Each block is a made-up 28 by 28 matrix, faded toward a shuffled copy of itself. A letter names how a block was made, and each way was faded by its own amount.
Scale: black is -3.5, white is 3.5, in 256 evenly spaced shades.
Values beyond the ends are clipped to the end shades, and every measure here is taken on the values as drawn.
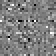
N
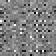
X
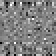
X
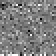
N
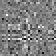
X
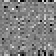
X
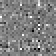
N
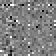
N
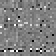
X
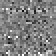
N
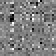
X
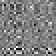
X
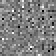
N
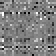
X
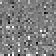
N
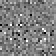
N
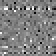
X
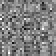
X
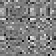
X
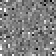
N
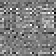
X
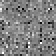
N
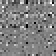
X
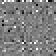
X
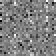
N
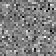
N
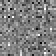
N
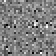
N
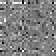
X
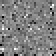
N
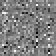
N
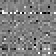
X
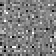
N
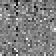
N
